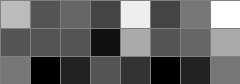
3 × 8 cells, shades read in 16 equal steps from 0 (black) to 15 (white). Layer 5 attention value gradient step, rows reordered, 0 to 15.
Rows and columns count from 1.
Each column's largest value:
11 5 6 5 14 5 7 15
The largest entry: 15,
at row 1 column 8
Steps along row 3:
down up up down down up up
